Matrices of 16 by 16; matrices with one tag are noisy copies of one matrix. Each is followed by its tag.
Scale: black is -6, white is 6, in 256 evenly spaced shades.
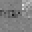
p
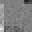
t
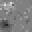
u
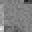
t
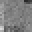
t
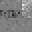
p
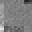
t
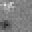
u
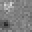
u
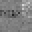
p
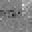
p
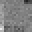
t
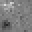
u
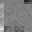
t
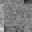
t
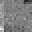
t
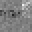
p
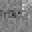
p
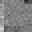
t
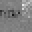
p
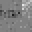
p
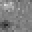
u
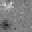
u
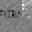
p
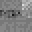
p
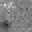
u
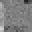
t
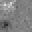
u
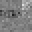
p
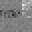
p
